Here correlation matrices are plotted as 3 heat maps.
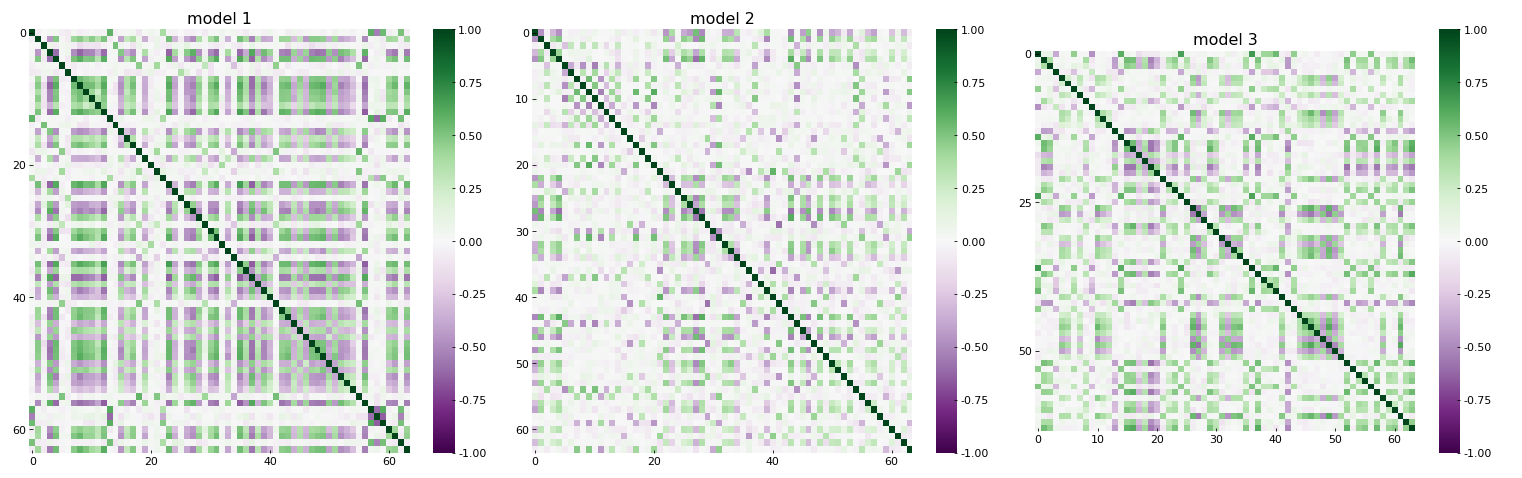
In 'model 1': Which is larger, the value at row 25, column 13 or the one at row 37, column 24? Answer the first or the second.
the second
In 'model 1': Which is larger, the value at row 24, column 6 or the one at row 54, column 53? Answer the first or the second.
the second
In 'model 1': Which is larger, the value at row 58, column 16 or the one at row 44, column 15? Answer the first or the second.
the second
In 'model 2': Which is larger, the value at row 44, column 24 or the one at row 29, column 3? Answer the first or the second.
the second
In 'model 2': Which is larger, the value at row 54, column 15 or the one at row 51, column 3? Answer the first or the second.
the second
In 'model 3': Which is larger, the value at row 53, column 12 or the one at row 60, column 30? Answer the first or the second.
the second
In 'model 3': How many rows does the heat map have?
64
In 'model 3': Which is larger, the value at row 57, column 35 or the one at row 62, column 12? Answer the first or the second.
the first
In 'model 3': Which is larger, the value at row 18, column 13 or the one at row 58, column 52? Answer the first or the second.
the second
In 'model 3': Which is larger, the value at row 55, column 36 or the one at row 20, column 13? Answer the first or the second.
the second
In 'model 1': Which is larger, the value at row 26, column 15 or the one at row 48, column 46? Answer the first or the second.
the first
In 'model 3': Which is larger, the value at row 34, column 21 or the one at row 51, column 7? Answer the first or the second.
the first
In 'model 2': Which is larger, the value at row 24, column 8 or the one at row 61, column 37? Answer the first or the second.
the first
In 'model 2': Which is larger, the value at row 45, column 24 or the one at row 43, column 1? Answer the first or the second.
the second
